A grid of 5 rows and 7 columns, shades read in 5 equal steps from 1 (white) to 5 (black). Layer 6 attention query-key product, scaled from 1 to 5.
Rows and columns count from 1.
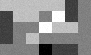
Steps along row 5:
same same up down same down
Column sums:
17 13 12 14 12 17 15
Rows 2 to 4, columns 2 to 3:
2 2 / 3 3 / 3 2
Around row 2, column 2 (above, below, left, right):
2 3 4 2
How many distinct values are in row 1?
3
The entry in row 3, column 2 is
3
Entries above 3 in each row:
1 2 1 1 3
